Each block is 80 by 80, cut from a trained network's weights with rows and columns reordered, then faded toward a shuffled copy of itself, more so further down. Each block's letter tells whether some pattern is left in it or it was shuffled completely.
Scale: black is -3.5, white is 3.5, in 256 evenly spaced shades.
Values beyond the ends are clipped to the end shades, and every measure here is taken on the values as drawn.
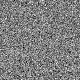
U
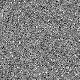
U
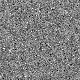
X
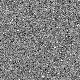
X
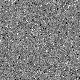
X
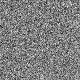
X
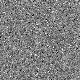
U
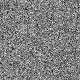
X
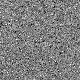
U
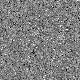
X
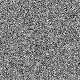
X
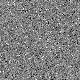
X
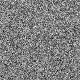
X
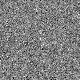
X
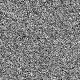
X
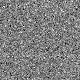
U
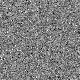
U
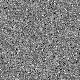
X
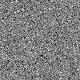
X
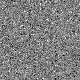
X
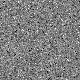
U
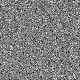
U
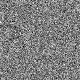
X
